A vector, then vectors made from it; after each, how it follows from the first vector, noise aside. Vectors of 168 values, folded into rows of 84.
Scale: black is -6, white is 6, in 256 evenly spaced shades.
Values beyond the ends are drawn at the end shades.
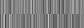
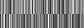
scaled up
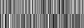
scaled up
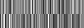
scaled up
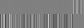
partly zeroed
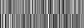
scaled up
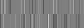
partly zeroed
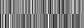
scaled up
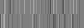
partly zeroed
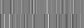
partly zeroed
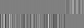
partly zeroed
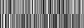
scaled up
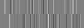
partly zeroed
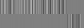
partly zeroed
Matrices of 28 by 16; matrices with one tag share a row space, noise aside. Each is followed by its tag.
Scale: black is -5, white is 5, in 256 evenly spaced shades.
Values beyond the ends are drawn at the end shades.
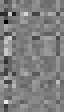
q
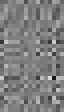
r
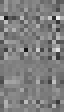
r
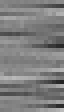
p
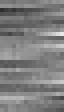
p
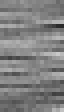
p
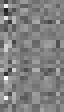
q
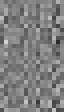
r
